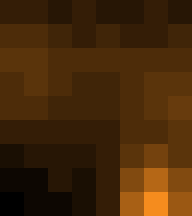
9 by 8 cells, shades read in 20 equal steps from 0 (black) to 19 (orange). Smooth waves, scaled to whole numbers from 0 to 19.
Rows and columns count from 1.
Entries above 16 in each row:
0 0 0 0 0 0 0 0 1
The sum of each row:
28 39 50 49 48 39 38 45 52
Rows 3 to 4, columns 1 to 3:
7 7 6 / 6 7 6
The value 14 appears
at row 8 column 7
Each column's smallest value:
0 1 1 2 3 3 4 3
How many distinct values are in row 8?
6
